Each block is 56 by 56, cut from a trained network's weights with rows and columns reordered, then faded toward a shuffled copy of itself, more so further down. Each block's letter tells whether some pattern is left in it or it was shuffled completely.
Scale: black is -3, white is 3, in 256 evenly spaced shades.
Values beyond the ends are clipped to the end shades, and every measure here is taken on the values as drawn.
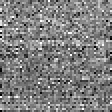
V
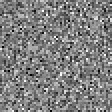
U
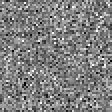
U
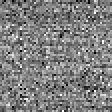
V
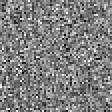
V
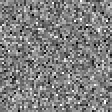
U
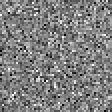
U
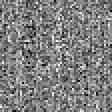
V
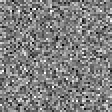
V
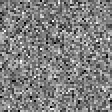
U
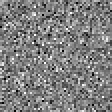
U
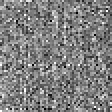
V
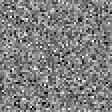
U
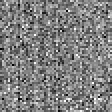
V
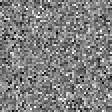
U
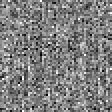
V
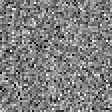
U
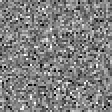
U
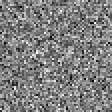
U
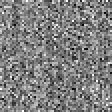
V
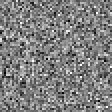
V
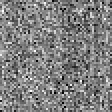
V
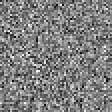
V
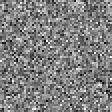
U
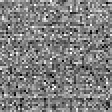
V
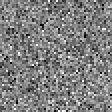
U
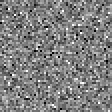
U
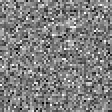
U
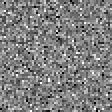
U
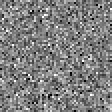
U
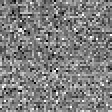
V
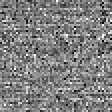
V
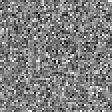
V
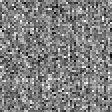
V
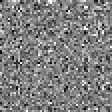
V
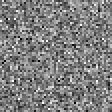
U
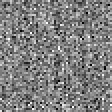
V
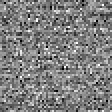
V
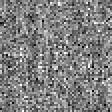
V
